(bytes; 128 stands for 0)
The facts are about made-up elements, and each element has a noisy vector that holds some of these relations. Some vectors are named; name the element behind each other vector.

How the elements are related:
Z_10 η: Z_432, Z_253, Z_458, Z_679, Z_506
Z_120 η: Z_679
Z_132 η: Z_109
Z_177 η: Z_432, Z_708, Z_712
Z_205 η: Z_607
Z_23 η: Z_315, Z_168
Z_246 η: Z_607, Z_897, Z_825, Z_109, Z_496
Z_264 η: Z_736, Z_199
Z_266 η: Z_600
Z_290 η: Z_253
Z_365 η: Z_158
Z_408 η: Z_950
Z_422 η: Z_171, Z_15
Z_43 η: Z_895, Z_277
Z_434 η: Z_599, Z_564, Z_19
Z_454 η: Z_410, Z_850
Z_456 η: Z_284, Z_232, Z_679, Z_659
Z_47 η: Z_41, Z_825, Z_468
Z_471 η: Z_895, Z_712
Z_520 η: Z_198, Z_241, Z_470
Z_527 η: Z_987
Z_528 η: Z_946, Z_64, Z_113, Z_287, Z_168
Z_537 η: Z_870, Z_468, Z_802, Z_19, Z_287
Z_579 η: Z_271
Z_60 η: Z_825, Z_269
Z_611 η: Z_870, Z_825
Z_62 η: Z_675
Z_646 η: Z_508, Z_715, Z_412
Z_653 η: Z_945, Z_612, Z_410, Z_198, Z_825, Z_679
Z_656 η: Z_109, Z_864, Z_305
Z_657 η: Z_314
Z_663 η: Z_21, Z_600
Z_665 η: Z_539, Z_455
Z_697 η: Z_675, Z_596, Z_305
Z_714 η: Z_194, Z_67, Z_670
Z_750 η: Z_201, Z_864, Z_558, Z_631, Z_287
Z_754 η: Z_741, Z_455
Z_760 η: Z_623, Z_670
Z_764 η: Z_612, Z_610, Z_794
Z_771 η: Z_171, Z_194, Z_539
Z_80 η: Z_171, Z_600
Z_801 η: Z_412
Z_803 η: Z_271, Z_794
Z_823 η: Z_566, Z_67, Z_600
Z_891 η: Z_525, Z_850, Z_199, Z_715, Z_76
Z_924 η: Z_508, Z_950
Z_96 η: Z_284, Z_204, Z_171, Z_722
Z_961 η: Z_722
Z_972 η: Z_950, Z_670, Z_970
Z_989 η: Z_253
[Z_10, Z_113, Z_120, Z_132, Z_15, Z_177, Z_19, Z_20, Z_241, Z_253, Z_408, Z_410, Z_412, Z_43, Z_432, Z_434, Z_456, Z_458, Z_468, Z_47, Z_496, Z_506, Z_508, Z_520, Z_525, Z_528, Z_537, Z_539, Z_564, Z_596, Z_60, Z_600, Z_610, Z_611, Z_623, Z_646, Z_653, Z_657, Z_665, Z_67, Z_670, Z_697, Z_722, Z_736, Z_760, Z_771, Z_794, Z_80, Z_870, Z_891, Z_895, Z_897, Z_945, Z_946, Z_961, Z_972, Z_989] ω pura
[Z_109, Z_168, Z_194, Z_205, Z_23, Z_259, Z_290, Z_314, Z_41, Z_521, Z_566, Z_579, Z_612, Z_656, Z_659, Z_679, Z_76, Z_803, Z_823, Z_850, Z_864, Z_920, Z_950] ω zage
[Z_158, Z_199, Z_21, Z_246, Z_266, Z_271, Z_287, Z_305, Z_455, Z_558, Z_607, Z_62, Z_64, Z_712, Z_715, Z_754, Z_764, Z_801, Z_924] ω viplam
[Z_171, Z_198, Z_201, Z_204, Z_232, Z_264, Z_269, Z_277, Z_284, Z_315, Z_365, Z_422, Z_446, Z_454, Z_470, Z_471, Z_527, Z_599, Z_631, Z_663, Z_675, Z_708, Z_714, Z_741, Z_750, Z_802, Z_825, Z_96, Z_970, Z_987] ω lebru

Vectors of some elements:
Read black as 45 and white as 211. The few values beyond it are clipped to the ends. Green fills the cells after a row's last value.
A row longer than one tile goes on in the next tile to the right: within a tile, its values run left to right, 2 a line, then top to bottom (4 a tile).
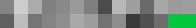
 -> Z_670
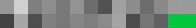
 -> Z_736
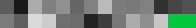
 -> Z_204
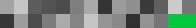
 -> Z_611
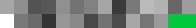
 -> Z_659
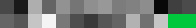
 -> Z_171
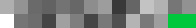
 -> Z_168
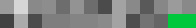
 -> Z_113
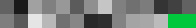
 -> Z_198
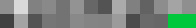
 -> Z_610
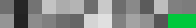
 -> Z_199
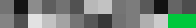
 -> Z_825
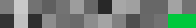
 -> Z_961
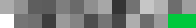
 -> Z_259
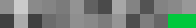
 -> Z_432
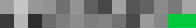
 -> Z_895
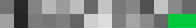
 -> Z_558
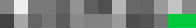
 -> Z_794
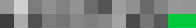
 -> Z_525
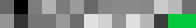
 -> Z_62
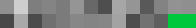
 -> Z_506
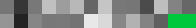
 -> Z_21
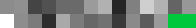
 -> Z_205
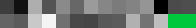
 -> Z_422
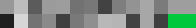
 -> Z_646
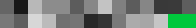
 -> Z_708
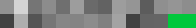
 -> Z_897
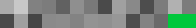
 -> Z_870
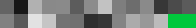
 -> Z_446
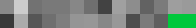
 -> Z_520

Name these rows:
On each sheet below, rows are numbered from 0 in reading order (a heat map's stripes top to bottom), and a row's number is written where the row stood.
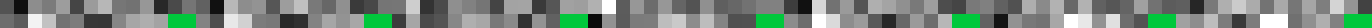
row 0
Z_454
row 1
Z_741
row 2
Z_653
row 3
Z_600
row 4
Z_714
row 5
Z_266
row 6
Z_924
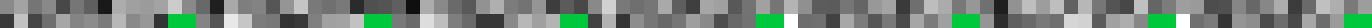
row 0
Z_697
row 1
Z_269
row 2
Z_750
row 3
Z_722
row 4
Z_41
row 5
Z_712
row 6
Z_612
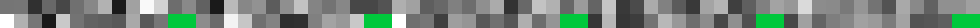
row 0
Z_656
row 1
Z_970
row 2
Z_566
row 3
Z_120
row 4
Z_67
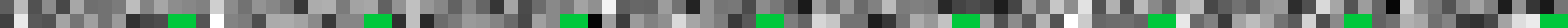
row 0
Z_132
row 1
Z_408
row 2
Z_43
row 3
Z_80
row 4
Z_284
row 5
Z_246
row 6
Z_823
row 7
Z_471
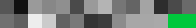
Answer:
Z_264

